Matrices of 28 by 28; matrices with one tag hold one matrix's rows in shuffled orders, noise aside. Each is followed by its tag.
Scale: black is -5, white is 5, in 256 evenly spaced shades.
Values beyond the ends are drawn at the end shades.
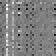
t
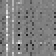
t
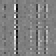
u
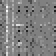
t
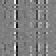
u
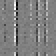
u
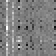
t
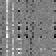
t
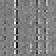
u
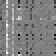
t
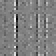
u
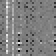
t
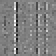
u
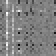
t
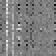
t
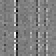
u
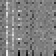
t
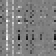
t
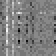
t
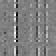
u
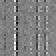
u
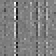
u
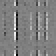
u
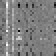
t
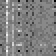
t
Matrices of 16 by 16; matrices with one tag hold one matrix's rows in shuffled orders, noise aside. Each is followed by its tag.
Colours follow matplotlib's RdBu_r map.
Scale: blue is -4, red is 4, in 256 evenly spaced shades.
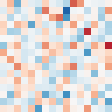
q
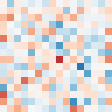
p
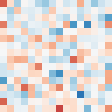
p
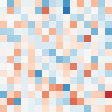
q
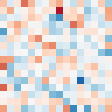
p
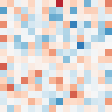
p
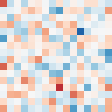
p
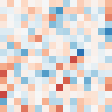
p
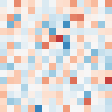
q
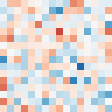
p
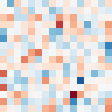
p
